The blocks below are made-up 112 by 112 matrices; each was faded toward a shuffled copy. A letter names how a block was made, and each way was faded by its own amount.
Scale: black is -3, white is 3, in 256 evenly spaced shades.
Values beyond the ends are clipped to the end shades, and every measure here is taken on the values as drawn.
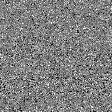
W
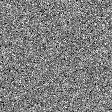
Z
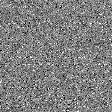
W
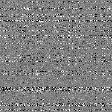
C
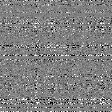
C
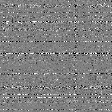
C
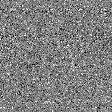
W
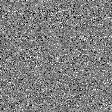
W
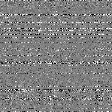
C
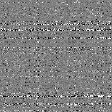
C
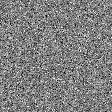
Z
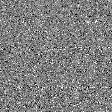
W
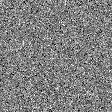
Z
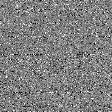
W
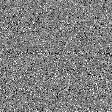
W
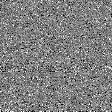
W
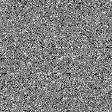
W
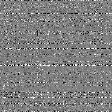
C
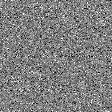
W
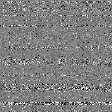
C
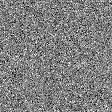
Z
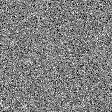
Z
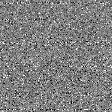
W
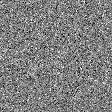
Z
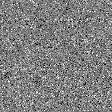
W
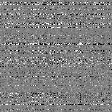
C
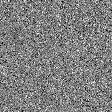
Z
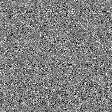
W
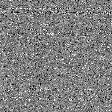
W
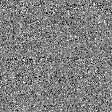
W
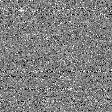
W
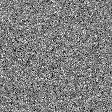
Z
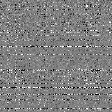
C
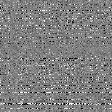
C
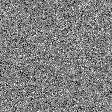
Z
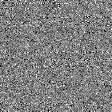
W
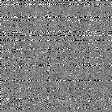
C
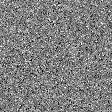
Z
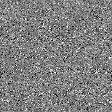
W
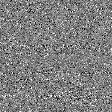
W
